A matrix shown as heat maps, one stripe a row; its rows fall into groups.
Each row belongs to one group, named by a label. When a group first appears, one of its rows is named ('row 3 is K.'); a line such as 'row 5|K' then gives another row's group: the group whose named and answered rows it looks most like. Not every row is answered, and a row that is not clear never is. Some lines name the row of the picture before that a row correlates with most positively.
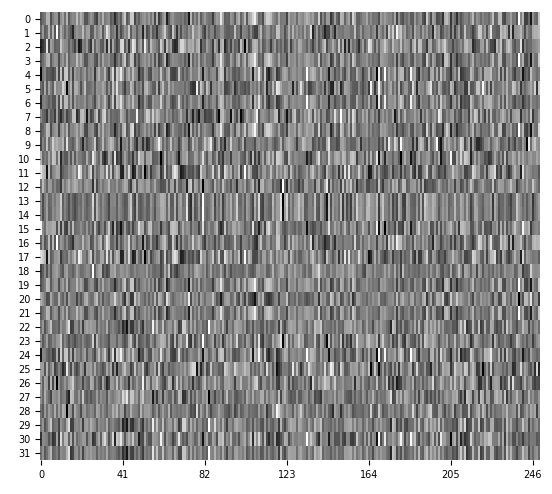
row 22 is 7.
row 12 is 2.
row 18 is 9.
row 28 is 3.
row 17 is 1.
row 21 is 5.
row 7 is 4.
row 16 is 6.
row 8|5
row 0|5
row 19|5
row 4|9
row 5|3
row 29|7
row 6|9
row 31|7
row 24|9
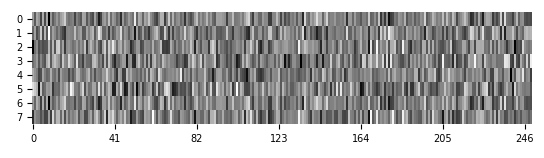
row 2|9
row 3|3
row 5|1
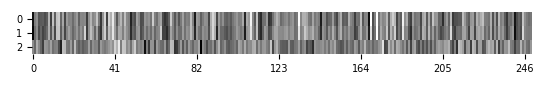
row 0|9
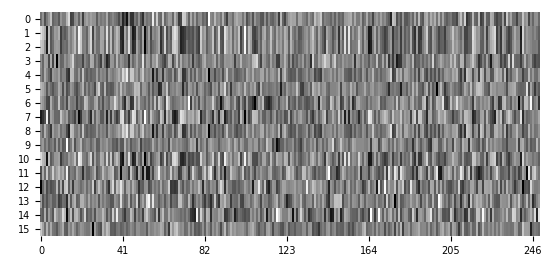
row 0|7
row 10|1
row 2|1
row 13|4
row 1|1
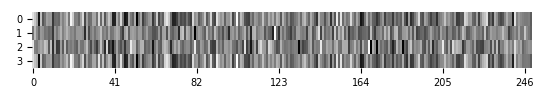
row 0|1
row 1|2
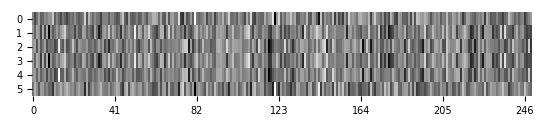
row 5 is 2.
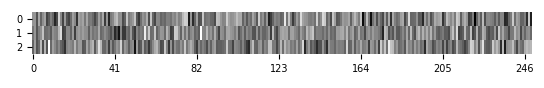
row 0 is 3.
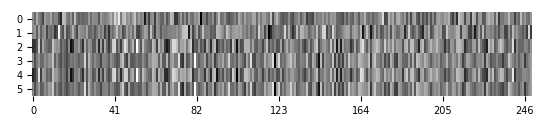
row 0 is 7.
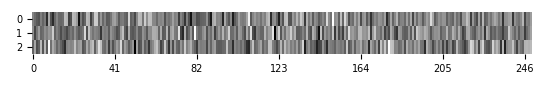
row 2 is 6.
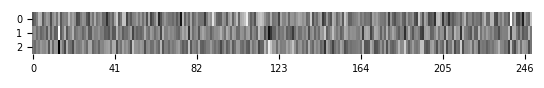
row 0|5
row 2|3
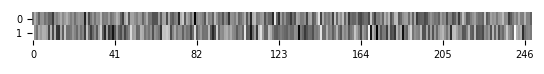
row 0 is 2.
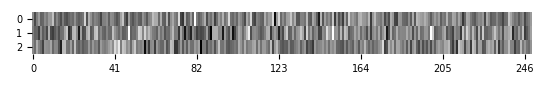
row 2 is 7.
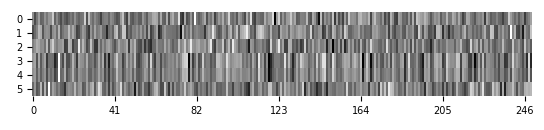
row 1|5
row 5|6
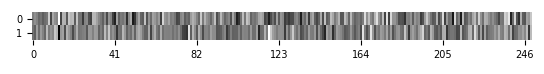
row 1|3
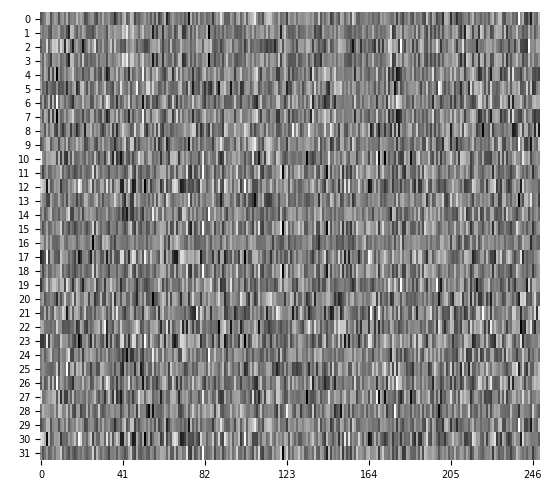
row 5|4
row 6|6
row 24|7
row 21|3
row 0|5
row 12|1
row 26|6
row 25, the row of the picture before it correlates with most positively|0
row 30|1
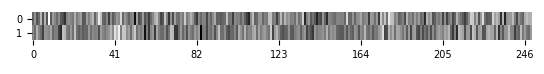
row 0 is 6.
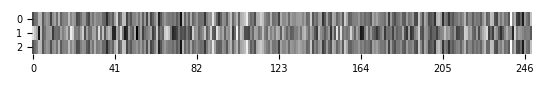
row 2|5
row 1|1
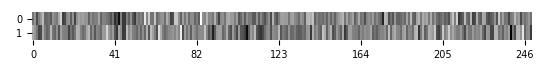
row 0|7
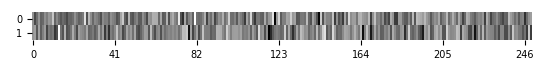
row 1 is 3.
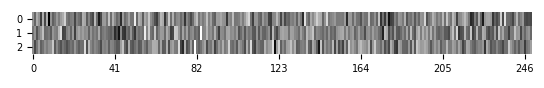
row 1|7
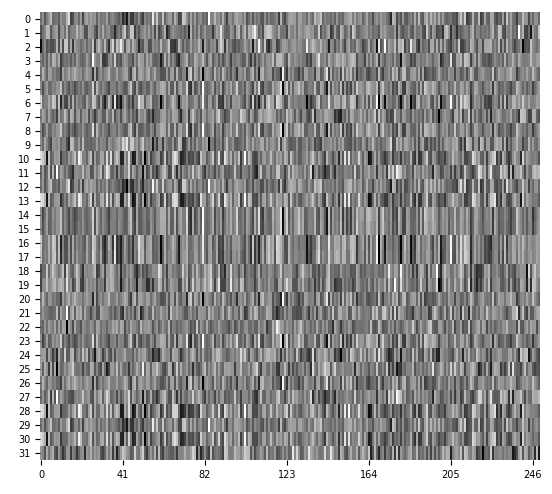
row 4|2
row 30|1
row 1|5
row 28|1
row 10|1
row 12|7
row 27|6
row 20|2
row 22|3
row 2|9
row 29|7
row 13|1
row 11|6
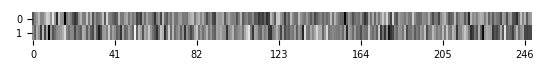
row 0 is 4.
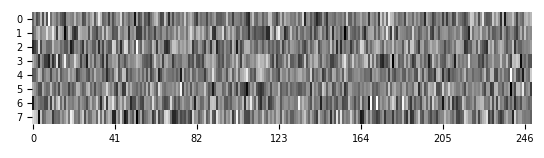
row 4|5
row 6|9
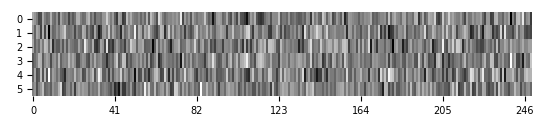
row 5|7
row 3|5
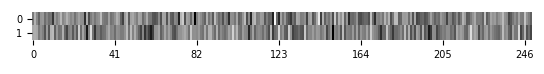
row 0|2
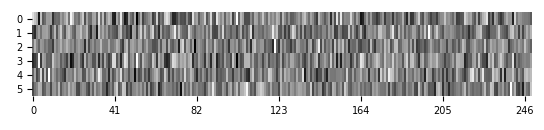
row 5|5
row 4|6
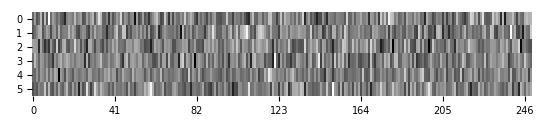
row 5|4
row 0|6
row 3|2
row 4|3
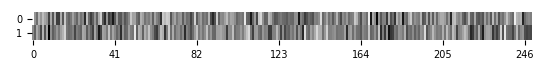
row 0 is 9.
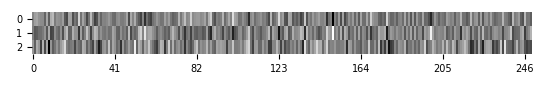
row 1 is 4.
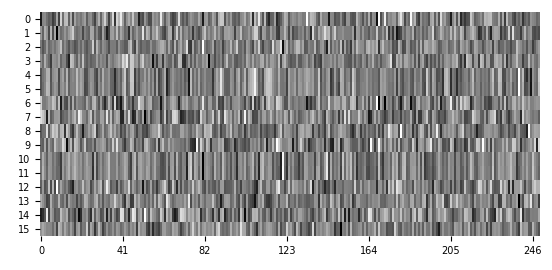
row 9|3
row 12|6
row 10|2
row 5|5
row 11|2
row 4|5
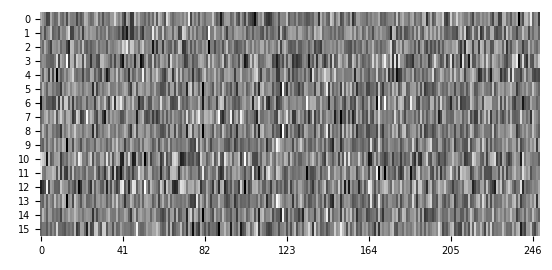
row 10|1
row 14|2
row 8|2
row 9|3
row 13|3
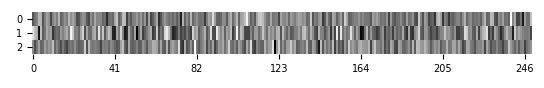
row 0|5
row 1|1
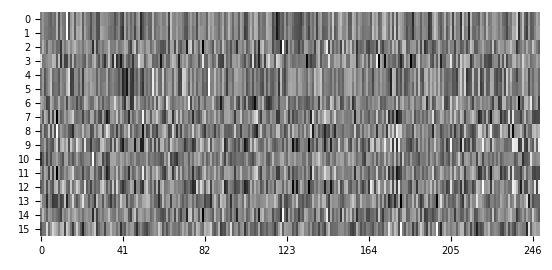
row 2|2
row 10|9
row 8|6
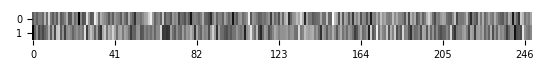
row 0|4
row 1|9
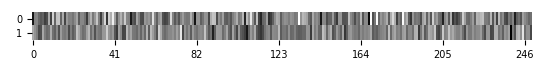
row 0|9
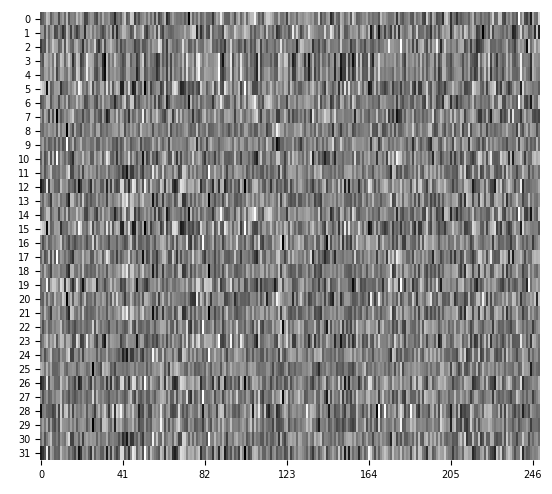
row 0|5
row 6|5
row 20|3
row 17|6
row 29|9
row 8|3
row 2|4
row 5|1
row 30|7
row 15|1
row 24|7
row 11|7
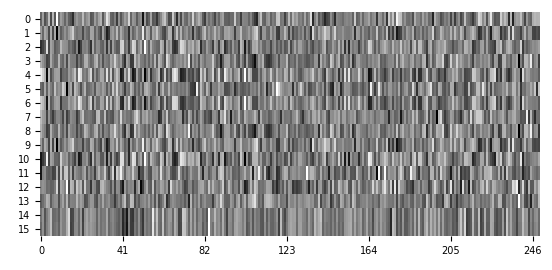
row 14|7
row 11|9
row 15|7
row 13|5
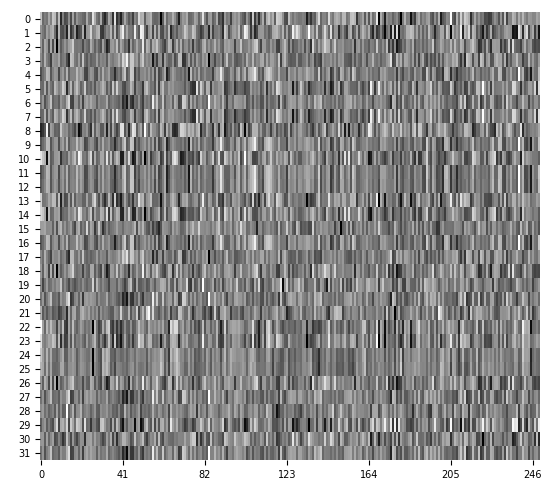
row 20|7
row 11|5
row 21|4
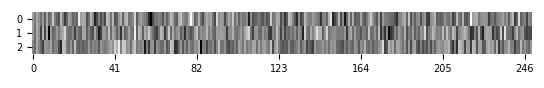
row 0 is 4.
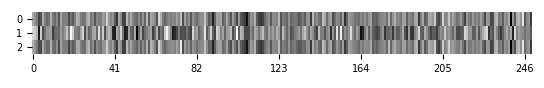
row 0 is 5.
